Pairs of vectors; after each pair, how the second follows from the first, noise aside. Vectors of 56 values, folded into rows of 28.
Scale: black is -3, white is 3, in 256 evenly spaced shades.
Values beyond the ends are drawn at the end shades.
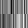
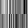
wrapped around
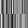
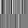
partly zeroed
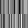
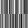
negated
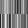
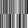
wrapped around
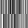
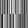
negated
